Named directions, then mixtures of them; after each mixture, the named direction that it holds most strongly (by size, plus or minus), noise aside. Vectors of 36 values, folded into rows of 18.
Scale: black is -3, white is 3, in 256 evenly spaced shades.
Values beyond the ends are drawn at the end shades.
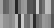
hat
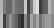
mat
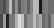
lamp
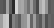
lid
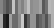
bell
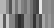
lamp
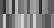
lamp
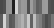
lid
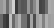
lid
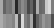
hat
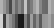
mat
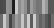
lid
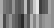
mat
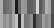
hat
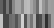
bell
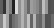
lid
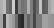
lamp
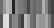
bell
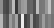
hat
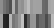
bell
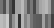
lid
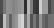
mat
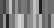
lamp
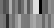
lamp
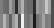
hat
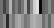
lamp
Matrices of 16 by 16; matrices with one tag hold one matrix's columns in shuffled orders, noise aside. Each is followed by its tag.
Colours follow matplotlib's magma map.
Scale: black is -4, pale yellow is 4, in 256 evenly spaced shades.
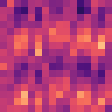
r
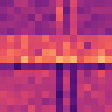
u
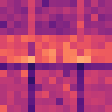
u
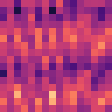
r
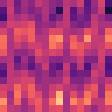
r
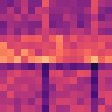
u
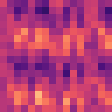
r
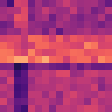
u
